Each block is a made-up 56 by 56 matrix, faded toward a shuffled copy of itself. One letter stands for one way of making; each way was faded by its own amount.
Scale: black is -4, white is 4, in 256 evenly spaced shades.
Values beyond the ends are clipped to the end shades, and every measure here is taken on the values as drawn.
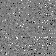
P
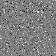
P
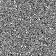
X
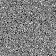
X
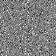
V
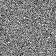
X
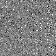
V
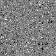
V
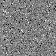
V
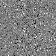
V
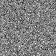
X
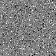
V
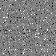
P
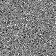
X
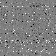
P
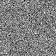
X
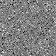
V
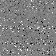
P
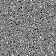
V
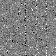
V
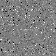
P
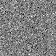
X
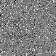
V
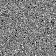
X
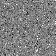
V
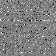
P
